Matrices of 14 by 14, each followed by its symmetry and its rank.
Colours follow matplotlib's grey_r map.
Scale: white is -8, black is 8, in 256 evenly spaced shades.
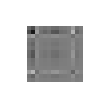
symmetric, rank one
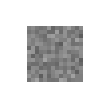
antisymmetric, full rank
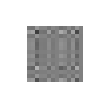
neither, rank one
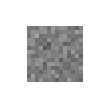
symmetric, full rank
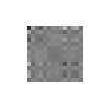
symmetric, rank two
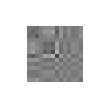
symmetric, rank two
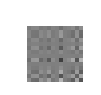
symmetric, rank one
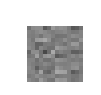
neither, rank three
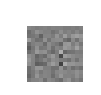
neither, rank three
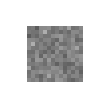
symmetric, full rank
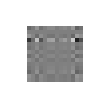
neither, rank one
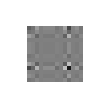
symmetric, rank one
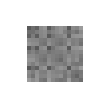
symmetric, rank two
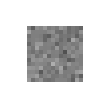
antisymmetric, full rank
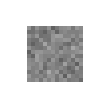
symmetric, full rank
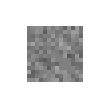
antisymmetric, full rank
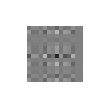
neither, rank one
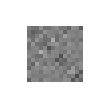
symmetric, full rank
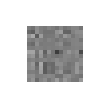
neither, rank three
